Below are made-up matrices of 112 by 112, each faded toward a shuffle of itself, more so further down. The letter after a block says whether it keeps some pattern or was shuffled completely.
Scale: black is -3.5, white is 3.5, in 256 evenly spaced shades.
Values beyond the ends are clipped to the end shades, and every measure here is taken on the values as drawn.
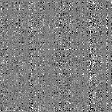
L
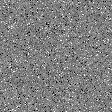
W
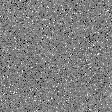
W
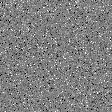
W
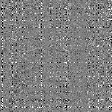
L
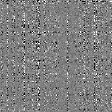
L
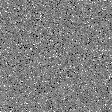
W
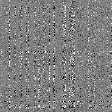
L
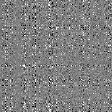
L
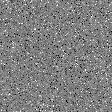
W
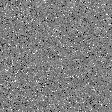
W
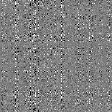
L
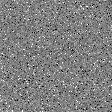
W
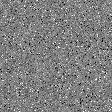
W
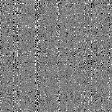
L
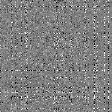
L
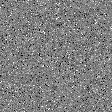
W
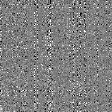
L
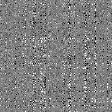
L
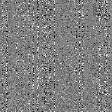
L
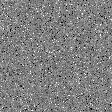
W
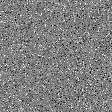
W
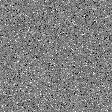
W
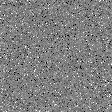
W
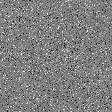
W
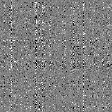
L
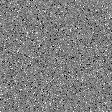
W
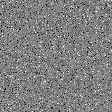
W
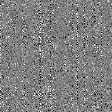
L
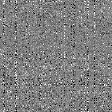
L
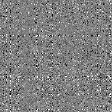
L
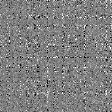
L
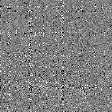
L
